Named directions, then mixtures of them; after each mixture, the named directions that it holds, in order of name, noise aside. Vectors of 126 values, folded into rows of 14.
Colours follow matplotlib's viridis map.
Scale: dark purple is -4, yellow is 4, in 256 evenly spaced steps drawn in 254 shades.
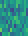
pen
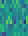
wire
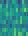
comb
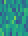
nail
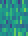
comb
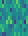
wire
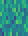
nail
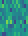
wire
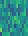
pen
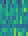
comb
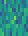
nail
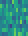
comb, wire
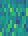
nail, pen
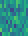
pen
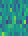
nail, wire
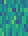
nail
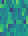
pen, wire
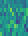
nail, pen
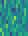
nail, pen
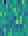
comb, nail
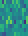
wire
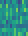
comb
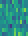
comb, wire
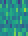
comb
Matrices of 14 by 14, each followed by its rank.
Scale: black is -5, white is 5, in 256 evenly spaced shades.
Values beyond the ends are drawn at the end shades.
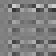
one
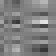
one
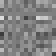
two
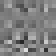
two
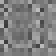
two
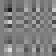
one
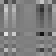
one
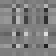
one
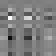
one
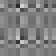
one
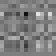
two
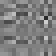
two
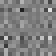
two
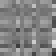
two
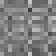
two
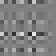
one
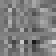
two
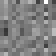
two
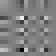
one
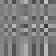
one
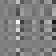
one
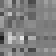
two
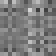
two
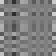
one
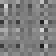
two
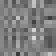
two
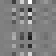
one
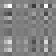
one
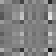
one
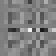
two
